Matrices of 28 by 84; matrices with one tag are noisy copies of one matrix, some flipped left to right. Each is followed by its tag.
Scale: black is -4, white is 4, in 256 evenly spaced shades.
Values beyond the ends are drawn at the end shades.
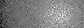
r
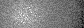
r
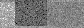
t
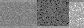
t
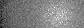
r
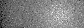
r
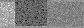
t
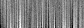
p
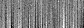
p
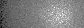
r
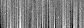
p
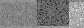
t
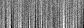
p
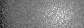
r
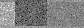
t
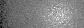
r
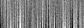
p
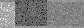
t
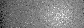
r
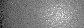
r
